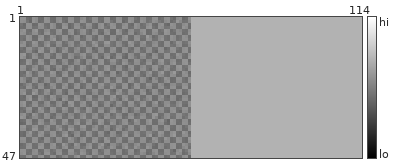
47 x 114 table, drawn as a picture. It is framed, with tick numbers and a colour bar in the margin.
The table splits into one row of 2 panels. Panel 1,1: middling, checkered. Panel 1,2: high, flat.
